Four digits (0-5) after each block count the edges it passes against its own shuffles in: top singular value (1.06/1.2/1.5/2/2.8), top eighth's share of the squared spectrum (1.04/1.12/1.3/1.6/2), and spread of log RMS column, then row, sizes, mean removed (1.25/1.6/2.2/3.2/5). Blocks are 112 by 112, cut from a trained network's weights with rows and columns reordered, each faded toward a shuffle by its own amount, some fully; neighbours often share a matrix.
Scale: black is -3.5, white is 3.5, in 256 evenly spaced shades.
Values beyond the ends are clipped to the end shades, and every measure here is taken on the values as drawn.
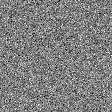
0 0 0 0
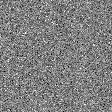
0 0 0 0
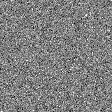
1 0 0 0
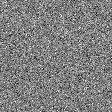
0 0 0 0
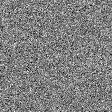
0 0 0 0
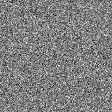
2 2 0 0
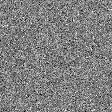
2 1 0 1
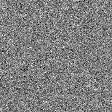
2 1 0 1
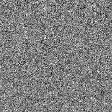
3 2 1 1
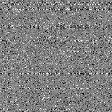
4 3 0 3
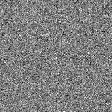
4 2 0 1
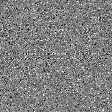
3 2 0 2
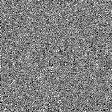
3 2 1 1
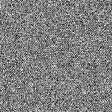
4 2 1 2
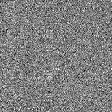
4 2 0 1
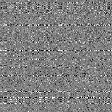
5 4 1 4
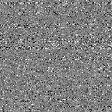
4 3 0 3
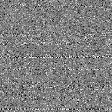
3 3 0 3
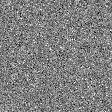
1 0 0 0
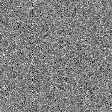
3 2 1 0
